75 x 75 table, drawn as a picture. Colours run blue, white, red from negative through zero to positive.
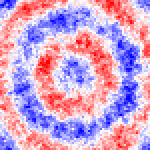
No single row or column stands out from its neighbours. Concentric rings centre on the centre. There is no seam. There is no overall slope.
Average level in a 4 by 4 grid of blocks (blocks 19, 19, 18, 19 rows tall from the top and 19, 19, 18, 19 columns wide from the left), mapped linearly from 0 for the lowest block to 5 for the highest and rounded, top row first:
3 0 2 4
2 4 5 0
1 5 4 0
2 1 1 4
